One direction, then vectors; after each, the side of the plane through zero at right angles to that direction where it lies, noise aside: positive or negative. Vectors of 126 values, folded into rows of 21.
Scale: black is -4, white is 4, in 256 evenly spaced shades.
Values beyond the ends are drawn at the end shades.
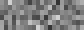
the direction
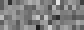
negative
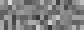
positive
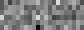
negative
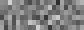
positive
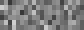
negative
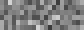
positive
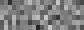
negative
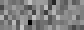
negative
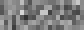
positive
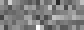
positive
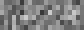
negative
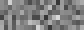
positive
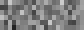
positive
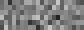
negative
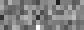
positive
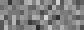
negative
